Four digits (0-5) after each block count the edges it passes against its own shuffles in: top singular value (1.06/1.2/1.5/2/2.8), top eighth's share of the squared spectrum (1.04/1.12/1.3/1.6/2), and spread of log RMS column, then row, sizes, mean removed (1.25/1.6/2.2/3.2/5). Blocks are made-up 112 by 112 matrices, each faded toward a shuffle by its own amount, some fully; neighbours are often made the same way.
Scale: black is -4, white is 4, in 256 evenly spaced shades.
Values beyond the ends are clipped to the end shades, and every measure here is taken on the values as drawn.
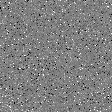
1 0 0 0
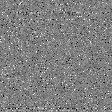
3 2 0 1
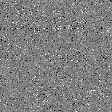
3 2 0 2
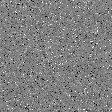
1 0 0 0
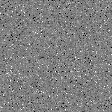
2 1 0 1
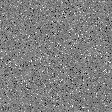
0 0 0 0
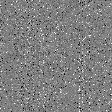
1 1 2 0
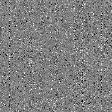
2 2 3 0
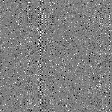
4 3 2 1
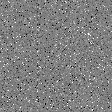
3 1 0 0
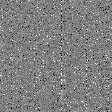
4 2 2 0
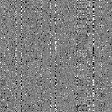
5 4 3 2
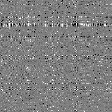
5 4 2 3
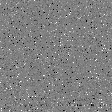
2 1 0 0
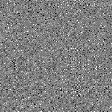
4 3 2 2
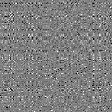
5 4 2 3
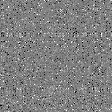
4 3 1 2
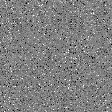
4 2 1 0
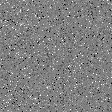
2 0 0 0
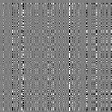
5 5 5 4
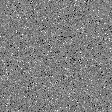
0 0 0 0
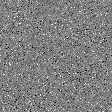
0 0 0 0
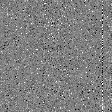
3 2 2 0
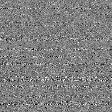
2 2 0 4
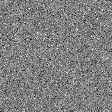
0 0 0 2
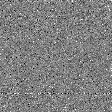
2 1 0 2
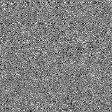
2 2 0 3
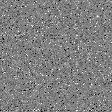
3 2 0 1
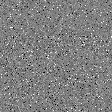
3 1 0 1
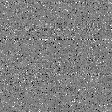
4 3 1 2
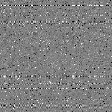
5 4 1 3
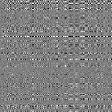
5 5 3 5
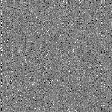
4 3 2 1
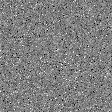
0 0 0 0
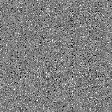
4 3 2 1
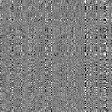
5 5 4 3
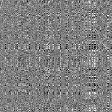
5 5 4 3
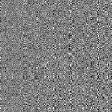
4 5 4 3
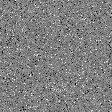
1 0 0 0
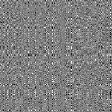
5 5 4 3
